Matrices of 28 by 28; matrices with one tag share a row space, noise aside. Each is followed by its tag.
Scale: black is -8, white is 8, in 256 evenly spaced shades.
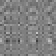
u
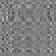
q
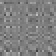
u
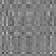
q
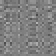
u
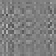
q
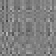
q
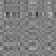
u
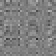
u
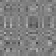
u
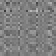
u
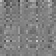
u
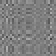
q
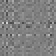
q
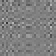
q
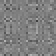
u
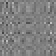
q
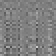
u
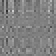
q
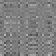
u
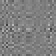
q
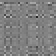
u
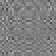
q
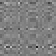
u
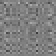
u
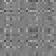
u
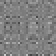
u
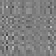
q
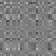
u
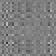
q
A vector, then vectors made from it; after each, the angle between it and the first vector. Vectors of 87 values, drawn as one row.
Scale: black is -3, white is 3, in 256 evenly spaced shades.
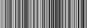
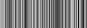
nearly parallel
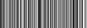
partly opposed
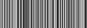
orthogonal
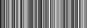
nearly opposite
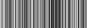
nearly parallel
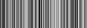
nearly opposite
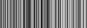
orthogonal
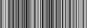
partly aligned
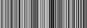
partly aligned
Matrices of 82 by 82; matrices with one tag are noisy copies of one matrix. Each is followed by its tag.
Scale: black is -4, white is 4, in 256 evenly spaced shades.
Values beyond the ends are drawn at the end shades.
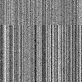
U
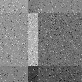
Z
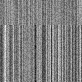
U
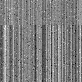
U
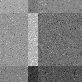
Z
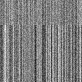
U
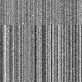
U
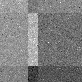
Z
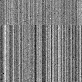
U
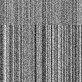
U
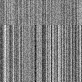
U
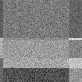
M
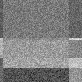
M
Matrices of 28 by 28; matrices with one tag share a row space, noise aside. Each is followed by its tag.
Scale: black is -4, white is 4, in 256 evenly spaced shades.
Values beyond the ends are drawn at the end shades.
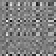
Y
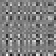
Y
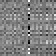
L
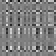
Y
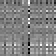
L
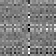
L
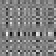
Y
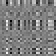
Y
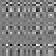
Y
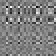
Y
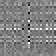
L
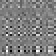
Y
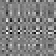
Y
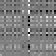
L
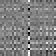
L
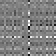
L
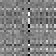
L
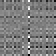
L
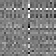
L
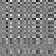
Y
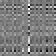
L
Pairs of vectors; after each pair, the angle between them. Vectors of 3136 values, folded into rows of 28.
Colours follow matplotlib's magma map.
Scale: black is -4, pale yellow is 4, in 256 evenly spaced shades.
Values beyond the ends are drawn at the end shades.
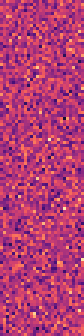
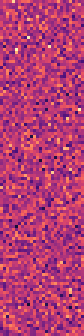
partly aligned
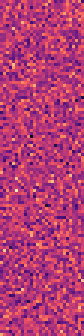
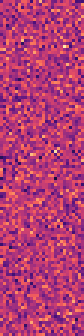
partly aligned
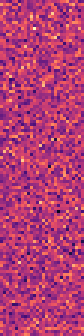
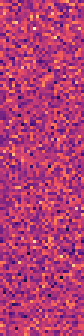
nearly parallel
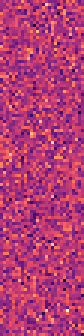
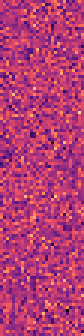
nearly opposite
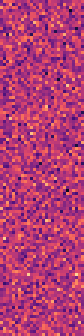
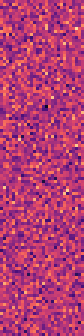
nearly opposite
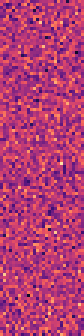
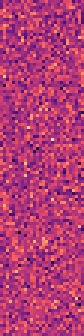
orthogonal
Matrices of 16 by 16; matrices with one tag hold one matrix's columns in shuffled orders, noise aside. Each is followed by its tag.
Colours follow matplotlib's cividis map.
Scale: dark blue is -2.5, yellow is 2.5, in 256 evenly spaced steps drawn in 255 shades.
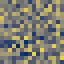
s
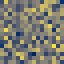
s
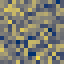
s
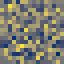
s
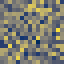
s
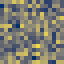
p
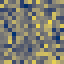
p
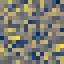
s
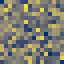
s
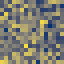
p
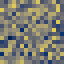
s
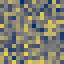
p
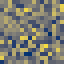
s
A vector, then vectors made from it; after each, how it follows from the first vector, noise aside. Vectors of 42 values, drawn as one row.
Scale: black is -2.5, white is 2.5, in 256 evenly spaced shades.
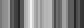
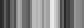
reversed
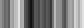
negated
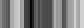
negated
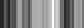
reversed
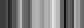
reversed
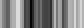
negated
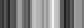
reversed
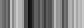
negated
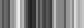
negated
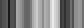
reversed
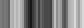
negated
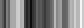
negated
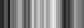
reversed
